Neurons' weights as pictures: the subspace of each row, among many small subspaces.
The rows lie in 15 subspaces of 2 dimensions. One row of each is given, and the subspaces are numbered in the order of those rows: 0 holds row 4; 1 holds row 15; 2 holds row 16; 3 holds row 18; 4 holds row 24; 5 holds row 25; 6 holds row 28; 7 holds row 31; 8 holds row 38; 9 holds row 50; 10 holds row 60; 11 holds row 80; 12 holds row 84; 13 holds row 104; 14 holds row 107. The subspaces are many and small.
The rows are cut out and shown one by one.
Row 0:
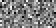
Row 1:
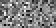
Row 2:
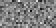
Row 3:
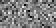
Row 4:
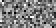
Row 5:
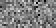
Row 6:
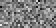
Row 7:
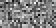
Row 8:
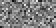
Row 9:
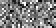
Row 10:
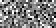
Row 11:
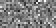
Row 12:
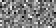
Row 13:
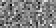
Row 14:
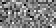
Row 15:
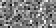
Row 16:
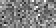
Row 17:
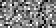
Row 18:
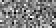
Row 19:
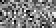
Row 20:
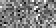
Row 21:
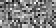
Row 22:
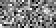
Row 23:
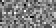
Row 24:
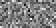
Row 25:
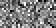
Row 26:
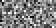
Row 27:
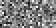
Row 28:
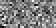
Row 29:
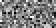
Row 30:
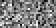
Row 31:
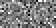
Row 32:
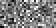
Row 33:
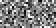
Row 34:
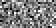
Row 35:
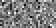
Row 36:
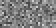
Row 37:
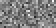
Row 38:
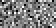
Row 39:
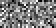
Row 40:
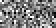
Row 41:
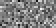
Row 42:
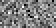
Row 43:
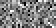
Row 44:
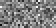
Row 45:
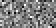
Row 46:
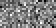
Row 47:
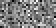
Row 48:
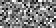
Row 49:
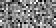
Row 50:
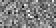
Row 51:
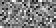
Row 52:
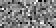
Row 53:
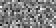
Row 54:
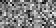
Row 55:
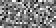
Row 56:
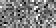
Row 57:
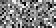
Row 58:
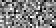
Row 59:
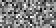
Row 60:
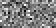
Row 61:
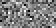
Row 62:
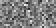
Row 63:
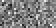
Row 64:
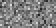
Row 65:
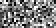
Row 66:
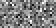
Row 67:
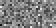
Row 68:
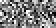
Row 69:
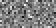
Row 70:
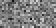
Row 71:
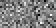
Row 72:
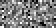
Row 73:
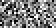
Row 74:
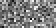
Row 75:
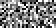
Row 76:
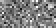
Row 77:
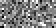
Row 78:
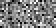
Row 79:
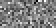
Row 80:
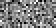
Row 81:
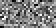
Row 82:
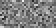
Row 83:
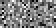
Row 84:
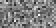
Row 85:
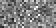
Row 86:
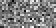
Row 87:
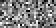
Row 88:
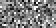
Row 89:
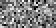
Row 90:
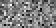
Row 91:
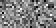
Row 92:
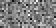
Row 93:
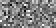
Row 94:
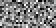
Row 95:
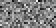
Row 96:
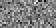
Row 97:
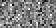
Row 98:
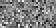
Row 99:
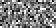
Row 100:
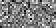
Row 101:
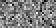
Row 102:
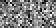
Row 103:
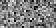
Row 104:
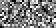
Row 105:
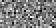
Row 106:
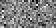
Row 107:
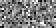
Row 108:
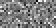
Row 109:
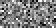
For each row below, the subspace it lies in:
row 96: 14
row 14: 10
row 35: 8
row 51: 13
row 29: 0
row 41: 6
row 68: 3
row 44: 13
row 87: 9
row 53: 4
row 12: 1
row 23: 0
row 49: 11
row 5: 7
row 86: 12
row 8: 13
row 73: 9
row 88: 7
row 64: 1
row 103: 12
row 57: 5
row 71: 5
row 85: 11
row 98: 6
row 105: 3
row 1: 10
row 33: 1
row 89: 7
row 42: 9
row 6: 13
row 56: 2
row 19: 3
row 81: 6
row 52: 14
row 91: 5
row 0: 1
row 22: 13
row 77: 14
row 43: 5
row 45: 8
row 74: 12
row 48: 13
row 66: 0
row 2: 6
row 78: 11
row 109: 7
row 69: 1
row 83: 2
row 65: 12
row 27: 4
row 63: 9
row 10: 8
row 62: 1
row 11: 7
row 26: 0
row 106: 14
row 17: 1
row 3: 8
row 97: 8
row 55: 6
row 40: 3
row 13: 8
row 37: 9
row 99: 4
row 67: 4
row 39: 2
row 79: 14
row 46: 2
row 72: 14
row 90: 10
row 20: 2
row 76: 5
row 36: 4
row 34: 10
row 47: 11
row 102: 0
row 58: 3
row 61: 10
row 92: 11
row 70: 12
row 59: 0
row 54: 0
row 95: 13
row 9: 5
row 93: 10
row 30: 9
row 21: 12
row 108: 7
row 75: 2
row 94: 6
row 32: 11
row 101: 3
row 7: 12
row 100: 4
